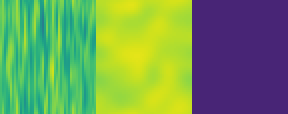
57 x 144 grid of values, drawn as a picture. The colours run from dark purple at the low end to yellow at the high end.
The table splits into one row of 3 panels. Panel 1,1: high, streaked downward. Panel 1,2: very high, smooth, faint in contrast. Panel 1,3: very low, flat.
